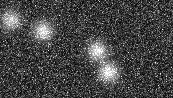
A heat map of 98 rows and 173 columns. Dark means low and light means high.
Histogram: skewed, a long tail of high values. Average level on the scale: 30%. Odd rows or columns: none. Slope: none. Bumps: four.
